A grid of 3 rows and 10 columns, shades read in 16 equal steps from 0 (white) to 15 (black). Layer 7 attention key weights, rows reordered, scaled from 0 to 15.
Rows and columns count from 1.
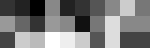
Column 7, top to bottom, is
10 8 10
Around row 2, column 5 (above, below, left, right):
13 1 6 14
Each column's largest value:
12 13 15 7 13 14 10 7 11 11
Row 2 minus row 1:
-6 -4 -3 -1 -6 2 -2 -5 4 -1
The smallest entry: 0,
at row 3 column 4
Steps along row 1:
up up down up down down down down up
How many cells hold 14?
1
